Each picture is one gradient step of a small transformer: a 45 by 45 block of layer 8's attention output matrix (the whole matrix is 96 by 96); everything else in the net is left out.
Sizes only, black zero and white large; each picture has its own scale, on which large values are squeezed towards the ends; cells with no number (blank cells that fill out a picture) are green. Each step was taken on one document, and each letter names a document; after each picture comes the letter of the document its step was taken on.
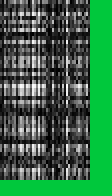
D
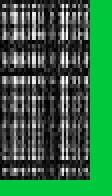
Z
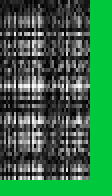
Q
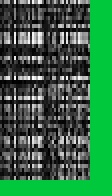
Q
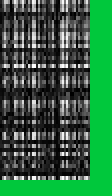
Z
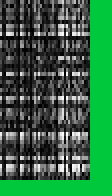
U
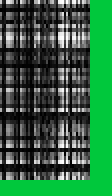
U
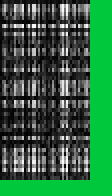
Z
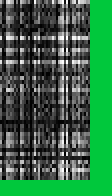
U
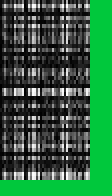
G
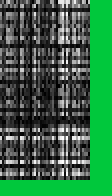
U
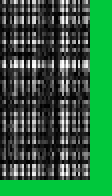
Z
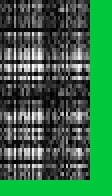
Q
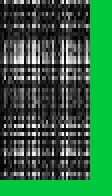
G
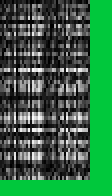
Q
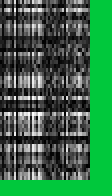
Q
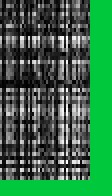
U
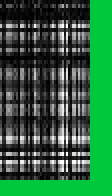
U
